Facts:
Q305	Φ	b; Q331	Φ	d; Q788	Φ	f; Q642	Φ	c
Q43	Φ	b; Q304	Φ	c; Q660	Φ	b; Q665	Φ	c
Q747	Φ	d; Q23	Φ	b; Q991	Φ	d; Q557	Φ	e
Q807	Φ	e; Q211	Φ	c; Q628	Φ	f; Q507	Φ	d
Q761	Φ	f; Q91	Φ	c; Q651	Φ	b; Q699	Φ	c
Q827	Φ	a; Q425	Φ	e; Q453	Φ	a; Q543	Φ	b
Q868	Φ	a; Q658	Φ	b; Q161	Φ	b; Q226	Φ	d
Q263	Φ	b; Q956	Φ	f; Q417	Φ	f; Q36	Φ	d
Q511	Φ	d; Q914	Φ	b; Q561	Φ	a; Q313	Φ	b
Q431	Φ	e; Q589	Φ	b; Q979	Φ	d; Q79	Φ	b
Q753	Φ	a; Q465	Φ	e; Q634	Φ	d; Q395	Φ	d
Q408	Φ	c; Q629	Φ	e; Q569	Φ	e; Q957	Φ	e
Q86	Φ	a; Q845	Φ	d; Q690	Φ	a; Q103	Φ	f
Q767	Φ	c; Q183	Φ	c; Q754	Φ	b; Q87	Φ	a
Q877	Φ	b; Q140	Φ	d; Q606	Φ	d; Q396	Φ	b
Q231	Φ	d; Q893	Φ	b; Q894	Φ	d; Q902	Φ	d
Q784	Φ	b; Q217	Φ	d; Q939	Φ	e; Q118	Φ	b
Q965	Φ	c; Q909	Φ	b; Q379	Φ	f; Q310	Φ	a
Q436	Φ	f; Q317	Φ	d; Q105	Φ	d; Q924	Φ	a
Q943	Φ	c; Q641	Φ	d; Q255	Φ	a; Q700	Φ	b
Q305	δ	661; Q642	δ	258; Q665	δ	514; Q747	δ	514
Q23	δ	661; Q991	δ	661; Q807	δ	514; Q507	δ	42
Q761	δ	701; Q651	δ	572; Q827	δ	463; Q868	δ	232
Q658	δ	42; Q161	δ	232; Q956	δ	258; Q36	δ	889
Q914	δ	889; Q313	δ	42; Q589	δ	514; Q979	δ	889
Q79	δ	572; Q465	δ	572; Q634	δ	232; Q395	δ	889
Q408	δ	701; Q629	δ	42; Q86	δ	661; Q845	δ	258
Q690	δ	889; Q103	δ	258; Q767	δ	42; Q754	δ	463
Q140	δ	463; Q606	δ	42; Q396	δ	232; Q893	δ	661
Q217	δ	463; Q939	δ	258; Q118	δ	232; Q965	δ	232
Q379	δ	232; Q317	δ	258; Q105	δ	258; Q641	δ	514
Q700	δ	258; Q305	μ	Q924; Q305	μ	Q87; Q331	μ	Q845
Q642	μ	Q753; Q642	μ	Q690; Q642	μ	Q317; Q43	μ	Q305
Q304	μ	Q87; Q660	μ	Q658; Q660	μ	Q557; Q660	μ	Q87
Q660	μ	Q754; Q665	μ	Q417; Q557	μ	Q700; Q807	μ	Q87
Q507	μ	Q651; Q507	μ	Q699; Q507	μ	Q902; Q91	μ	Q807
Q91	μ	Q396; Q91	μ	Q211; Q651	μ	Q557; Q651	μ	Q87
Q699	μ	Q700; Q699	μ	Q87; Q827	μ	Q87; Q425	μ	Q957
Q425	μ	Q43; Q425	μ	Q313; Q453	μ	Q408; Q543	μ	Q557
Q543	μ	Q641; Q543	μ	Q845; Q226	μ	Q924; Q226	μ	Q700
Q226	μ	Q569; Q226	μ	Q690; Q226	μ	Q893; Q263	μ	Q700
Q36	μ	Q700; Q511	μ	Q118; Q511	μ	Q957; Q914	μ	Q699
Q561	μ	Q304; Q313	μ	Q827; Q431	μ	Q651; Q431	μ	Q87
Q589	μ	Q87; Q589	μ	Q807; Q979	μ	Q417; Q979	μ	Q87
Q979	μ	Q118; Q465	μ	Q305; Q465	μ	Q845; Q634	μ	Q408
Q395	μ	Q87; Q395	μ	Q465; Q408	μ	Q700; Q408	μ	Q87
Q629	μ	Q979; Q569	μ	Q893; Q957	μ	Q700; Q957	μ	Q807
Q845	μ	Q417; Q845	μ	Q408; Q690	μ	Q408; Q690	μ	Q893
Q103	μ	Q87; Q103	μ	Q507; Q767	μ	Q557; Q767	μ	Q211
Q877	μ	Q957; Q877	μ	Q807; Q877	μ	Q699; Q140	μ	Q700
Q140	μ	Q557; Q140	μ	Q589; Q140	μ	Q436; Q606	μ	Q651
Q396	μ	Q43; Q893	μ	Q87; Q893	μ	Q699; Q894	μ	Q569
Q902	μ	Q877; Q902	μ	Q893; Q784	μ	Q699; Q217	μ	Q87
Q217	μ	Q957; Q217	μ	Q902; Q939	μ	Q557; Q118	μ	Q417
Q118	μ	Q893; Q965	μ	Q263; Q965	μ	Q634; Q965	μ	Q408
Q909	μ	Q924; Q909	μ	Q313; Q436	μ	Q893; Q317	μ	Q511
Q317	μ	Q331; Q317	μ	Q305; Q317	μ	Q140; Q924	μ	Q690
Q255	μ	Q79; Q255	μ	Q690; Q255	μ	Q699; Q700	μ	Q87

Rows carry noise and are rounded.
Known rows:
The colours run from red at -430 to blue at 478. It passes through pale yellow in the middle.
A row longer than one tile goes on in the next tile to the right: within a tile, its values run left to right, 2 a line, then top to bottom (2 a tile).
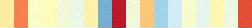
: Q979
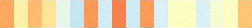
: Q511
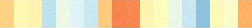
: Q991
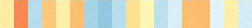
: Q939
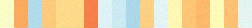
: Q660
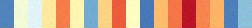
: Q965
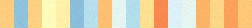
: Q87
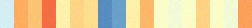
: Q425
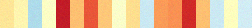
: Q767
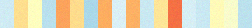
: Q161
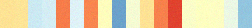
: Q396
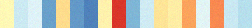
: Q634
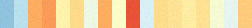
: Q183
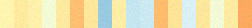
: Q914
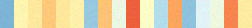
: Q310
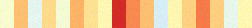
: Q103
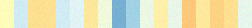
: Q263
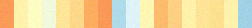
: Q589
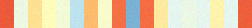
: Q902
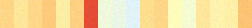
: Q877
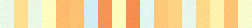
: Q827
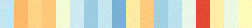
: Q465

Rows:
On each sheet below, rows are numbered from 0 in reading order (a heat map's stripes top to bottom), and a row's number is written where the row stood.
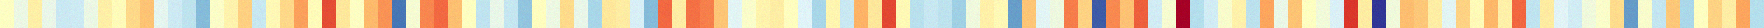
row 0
Q231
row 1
Q642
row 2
Q408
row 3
Q105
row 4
Q868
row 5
Q43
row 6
Q700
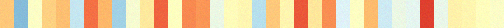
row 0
Q211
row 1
Q255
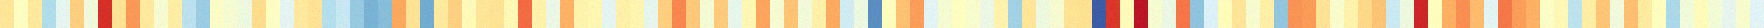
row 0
Q747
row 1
Q557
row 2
Q118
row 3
Q807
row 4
Q86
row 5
Q699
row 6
Q317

